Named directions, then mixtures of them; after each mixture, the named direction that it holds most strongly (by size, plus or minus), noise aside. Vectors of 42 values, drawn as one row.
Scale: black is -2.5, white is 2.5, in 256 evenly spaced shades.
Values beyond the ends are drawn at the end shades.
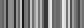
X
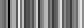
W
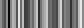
W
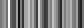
W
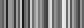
X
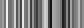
X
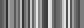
X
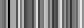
W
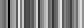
W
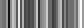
W
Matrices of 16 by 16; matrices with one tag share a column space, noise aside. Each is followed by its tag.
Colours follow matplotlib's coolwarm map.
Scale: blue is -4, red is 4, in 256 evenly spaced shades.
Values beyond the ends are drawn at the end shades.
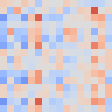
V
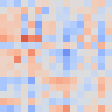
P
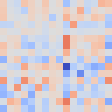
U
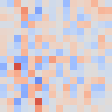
U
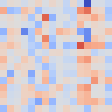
V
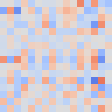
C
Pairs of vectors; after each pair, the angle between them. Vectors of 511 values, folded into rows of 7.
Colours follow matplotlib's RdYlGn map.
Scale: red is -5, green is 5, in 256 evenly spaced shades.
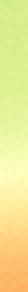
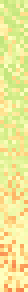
partly aligned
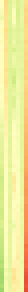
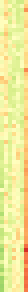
nearly parallel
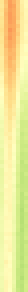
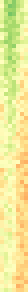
nearly opposite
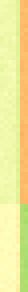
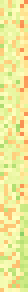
partly aligned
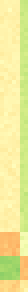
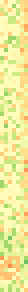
partly opposed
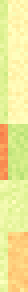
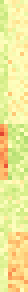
nearly parallel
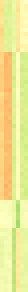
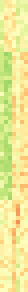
nearly opposite
